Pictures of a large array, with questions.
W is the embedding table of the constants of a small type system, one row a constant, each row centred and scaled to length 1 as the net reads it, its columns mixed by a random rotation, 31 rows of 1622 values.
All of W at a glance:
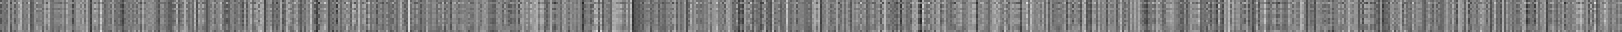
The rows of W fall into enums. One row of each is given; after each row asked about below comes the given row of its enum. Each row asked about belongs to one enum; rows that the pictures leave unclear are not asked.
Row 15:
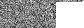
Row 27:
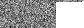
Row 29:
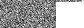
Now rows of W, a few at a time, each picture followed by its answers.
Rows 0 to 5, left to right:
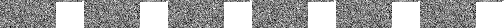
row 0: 27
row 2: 29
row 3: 29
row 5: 15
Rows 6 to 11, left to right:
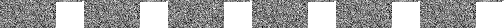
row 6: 15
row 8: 29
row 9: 27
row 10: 15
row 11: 15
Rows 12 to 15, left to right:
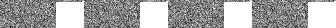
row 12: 27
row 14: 29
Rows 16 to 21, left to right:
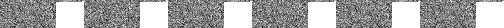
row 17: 29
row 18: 15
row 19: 27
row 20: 15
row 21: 15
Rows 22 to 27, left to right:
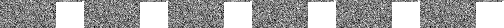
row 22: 15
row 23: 27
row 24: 15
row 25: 29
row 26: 29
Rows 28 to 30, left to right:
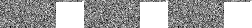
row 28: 27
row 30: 27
